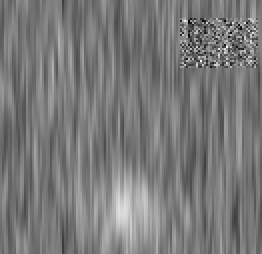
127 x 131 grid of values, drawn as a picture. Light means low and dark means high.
Ninth with the lowest average: bottom middle. Mirror symmetry: none. Dips: one, in the bottom middle. Roughest part: top right. Grain: streaks running down. Odd patch: rougher, in the top right.
